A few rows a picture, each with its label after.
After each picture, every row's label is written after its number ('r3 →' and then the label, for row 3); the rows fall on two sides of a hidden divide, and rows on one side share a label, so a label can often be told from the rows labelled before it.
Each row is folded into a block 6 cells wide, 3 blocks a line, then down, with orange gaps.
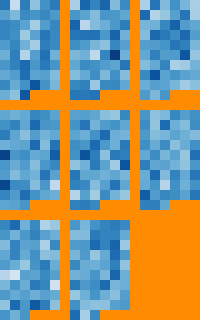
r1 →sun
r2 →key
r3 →key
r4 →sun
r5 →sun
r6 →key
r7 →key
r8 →key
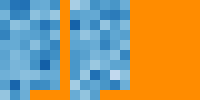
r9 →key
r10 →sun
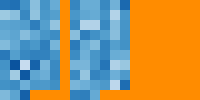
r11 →key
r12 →key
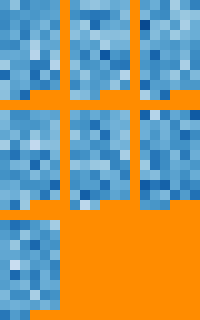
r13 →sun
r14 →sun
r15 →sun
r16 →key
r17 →key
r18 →sun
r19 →key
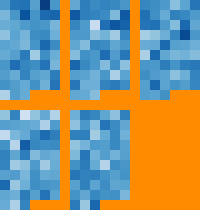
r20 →key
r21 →key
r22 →sun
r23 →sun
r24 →sun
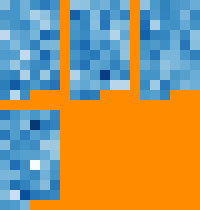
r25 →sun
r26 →key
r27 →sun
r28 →sun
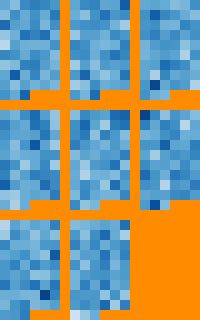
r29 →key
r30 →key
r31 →sun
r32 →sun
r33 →key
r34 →key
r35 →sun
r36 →sun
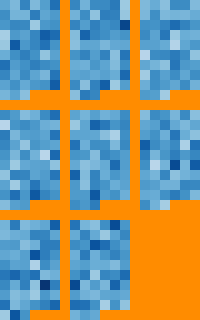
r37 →sun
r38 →sun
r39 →key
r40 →sun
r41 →sun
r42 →key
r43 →sun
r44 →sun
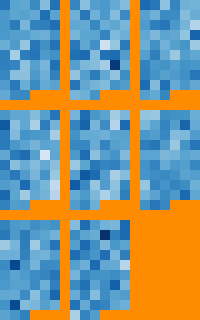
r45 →key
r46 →sun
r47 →sun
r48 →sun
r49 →key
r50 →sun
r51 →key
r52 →sun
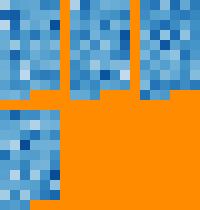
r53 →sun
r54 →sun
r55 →sun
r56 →key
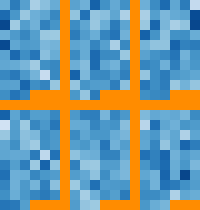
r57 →sun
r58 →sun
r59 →key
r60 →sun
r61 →key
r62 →sun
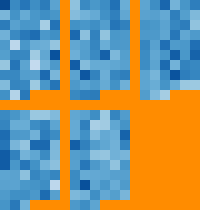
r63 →sun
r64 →key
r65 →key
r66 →sun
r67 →sun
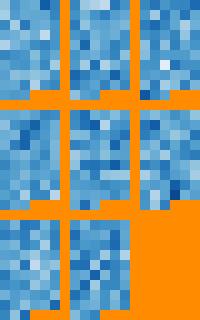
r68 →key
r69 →sun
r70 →key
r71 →key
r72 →key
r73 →sun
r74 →sun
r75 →key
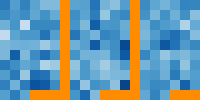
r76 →sun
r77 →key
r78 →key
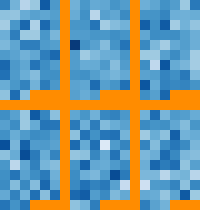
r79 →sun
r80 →sun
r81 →sun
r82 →key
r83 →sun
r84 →key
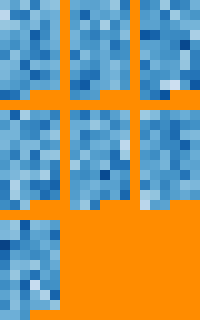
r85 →key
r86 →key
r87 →key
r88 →key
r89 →key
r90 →sun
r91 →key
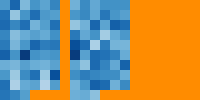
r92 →key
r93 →sun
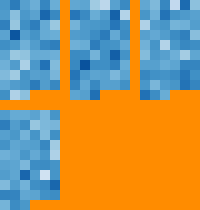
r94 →key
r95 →sun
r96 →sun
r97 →key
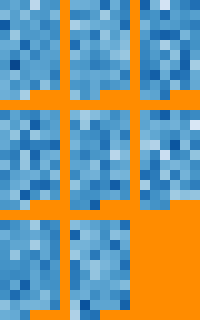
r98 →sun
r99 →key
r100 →sun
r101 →sun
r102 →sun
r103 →key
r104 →sun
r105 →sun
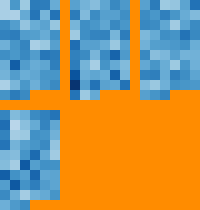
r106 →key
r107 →sun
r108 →sun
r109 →key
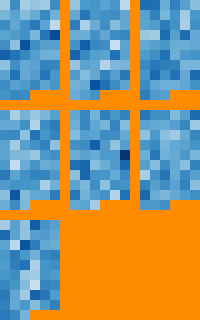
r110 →sun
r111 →sun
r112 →key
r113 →key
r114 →key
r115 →sun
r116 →sun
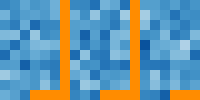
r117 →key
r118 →key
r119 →sun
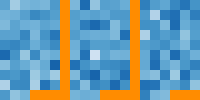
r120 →sun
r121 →sun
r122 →key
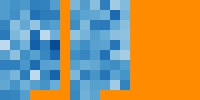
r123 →key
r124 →key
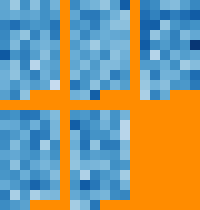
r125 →sun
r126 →sun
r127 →key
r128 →key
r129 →sun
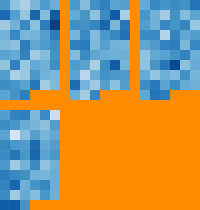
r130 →sun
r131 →sun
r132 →key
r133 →key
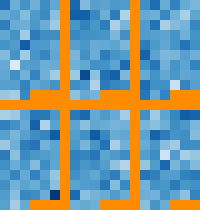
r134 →sun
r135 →sun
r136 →key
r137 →sun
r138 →key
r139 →sun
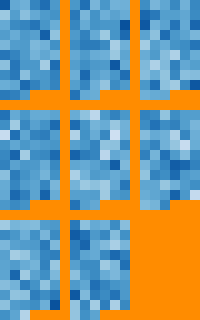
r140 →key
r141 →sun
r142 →key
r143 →key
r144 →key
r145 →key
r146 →sun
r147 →sun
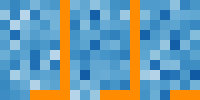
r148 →key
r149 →sun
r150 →key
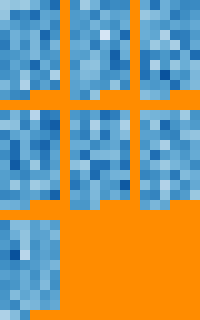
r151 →sun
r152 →sun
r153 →sun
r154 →sun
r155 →key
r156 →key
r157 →sun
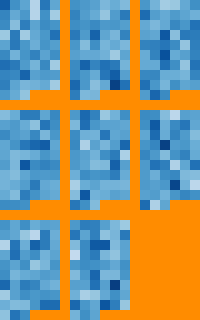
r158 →sun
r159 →sun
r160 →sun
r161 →key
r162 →key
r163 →sun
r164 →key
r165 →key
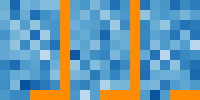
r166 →sun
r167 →key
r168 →sun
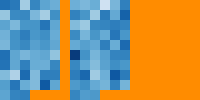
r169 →key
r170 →sun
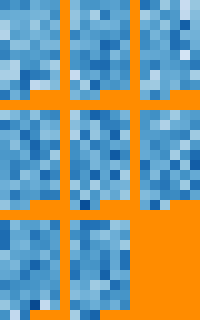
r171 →key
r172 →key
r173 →key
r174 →sun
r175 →key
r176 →key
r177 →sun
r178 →key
